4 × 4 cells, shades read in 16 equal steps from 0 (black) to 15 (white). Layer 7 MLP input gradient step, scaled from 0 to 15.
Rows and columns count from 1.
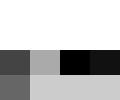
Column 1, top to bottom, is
15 15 4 6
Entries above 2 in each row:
4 4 2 4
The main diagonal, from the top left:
15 15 0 12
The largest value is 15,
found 8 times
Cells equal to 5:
0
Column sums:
40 52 42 43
